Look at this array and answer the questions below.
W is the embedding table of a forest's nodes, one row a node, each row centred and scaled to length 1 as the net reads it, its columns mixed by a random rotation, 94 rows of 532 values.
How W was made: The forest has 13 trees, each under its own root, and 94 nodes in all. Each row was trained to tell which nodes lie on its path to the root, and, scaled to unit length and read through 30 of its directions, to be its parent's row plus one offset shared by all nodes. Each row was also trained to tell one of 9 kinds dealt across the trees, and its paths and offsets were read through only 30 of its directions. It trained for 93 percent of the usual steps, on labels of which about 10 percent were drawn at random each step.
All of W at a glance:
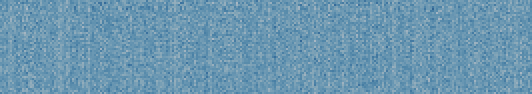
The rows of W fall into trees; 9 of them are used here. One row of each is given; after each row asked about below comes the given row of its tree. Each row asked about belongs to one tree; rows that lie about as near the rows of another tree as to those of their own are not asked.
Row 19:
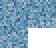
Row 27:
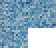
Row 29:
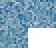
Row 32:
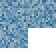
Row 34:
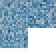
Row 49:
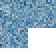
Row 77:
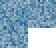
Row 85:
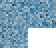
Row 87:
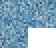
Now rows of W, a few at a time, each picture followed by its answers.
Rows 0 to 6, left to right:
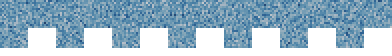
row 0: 34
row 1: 27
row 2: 27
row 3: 27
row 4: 34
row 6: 32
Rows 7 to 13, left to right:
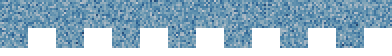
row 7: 32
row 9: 32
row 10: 19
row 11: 27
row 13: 77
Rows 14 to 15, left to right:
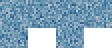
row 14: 85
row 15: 34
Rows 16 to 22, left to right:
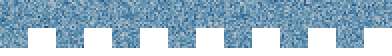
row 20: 87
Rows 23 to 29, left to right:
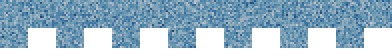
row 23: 85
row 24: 87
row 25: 77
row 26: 85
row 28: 27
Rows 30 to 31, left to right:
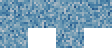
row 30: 34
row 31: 87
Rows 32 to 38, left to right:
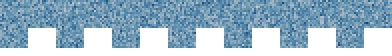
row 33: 87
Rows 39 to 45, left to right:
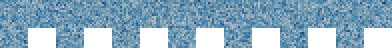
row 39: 27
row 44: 27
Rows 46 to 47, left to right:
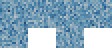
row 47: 34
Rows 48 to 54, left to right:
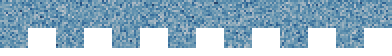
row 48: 85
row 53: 87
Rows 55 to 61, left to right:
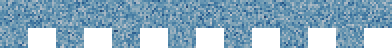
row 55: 87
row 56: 27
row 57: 27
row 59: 85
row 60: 34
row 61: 85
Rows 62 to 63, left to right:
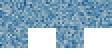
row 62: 49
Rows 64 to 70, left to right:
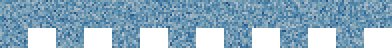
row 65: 32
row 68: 34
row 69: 27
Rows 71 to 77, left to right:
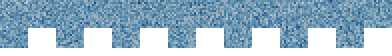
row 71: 85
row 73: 34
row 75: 34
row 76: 87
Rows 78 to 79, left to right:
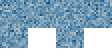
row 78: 34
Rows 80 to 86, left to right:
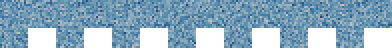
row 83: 34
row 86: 27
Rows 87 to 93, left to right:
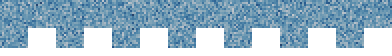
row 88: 19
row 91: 87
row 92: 49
